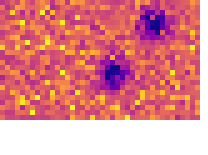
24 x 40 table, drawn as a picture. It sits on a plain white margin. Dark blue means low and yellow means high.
Odd rows or columns: none. Average level on the scale: 60%. Dips: two. Mirror symmetry: none.
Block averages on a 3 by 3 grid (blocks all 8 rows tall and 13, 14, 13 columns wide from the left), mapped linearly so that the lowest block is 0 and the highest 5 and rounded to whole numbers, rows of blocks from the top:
540 | 524 | 545
